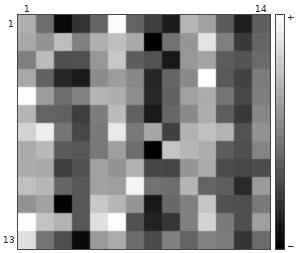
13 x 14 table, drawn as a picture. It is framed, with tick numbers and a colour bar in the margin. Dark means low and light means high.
Odd rows or columns: none. Stripes: upright, repeating 3 times. Ninth with the lowest average: top middle. Histogram: bell-shaped.
